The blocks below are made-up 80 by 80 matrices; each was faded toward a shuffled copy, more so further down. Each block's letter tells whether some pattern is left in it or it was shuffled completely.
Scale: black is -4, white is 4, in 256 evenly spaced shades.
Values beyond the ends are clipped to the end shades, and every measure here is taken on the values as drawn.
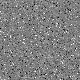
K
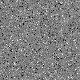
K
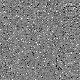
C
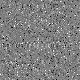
C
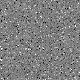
C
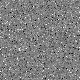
K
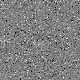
C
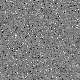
K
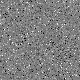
K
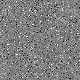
C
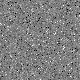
K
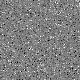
K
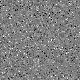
C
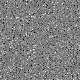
C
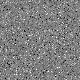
K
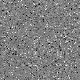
C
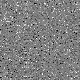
C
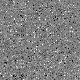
C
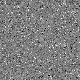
C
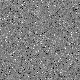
K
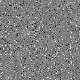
C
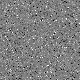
K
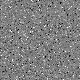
K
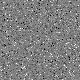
K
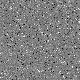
K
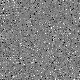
C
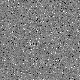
C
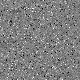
K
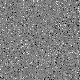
C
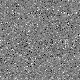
C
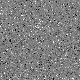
K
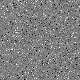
K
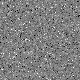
K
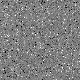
C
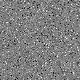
C
